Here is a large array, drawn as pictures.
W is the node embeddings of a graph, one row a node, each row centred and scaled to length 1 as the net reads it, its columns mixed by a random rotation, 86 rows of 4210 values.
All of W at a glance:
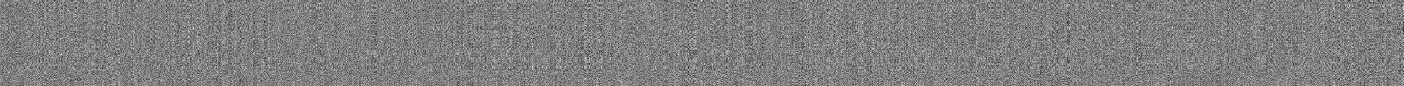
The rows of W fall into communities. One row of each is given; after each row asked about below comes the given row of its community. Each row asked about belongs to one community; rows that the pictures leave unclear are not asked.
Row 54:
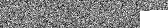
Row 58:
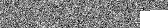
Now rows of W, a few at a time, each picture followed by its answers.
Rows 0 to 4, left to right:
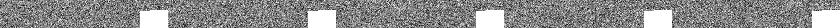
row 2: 58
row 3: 58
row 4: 54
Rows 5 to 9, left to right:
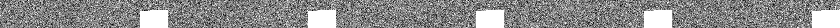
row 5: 54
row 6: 54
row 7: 58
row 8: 58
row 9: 54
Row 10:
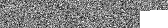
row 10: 54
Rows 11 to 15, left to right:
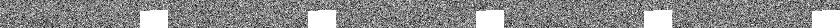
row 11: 54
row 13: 58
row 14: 54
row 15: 58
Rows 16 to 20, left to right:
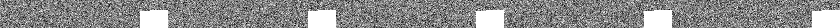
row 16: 54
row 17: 58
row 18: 58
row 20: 54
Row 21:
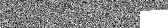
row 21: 58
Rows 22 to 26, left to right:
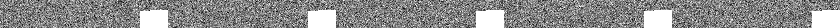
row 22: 58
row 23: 58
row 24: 54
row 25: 58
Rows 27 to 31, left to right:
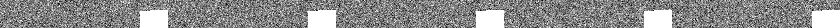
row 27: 54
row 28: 54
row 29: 54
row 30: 58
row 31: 58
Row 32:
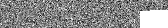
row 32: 58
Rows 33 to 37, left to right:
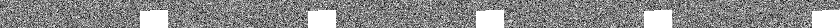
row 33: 54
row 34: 58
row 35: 54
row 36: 58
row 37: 58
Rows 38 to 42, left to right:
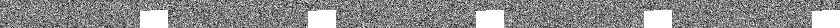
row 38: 54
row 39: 58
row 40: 58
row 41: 58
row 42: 58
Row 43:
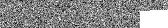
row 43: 54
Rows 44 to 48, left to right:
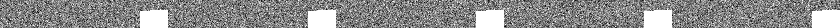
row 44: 58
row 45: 58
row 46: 54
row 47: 54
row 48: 58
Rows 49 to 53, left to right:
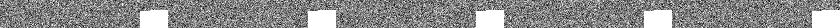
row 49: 58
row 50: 54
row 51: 54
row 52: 54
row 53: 54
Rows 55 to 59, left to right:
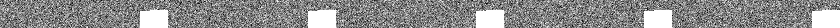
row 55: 58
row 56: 54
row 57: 58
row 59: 58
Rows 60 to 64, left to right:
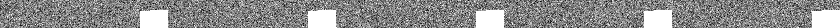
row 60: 58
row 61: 58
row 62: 58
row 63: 54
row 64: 54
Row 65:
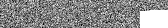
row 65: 58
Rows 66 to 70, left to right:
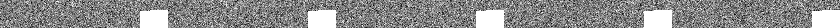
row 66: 58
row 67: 58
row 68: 58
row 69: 54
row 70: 54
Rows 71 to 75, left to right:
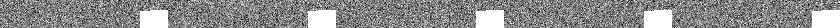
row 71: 58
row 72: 58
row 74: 58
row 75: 54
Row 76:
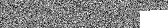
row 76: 54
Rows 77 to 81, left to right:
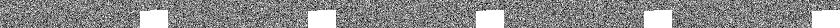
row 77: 54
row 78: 58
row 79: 58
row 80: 54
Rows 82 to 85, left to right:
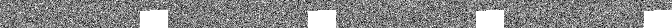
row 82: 58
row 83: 54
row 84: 58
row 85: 54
